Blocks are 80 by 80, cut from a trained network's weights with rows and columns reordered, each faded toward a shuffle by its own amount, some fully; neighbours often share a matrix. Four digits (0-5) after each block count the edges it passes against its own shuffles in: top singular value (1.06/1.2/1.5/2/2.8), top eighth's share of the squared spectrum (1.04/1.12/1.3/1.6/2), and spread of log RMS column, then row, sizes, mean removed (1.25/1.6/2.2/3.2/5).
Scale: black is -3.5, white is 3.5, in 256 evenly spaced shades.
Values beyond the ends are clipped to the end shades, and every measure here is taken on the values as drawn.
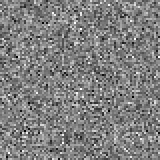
2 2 0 1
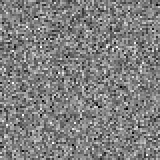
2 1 0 0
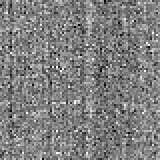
3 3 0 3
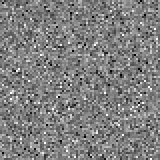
0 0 0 0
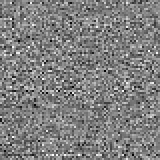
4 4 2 3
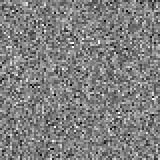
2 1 0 0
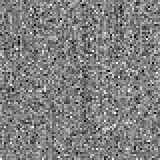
2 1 0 0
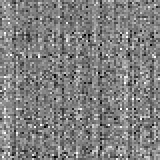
4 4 1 3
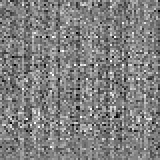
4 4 1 3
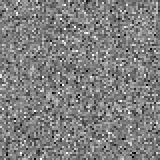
0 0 0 0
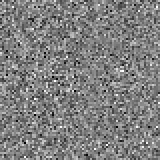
2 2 1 1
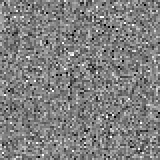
1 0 0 0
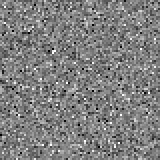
0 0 0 0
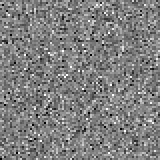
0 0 0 0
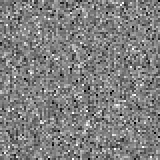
0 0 0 0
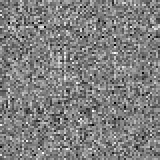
3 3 2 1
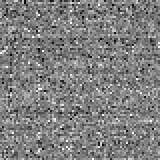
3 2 2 0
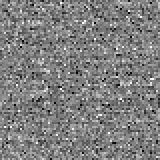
2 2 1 0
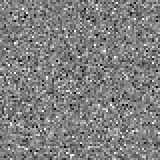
0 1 0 0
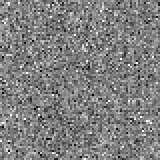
1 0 0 0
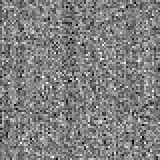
2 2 0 1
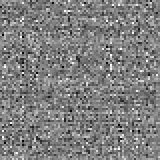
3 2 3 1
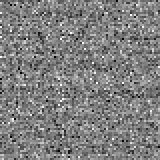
2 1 1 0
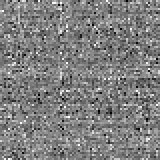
3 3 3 1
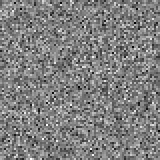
1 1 0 0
